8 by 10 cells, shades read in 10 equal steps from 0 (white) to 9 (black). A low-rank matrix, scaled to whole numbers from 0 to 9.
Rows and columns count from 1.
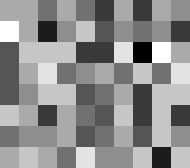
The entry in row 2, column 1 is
0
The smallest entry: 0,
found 2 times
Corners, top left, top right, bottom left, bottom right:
3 4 3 2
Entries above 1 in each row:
10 9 8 8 10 10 10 9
